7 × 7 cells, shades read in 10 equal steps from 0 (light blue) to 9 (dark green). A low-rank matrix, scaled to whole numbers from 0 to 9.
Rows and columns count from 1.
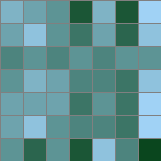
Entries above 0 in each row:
6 7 7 7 6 6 7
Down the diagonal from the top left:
2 1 5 5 4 6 9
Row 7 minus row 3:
-1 3 -1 4 -4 1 5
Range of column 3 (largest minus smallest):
2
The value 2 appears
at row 1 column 1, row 1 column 5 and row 4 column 2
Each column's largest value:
5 7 5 8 5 8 9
